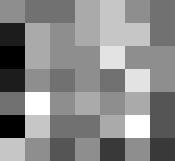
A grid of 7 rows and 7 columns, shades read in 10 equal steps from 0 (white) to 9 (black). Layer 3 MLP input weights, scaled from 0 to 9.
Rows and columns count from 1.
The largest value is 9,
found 2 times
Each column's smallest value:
2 0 4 3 1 0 4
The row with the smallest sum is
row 5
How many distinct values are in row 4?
4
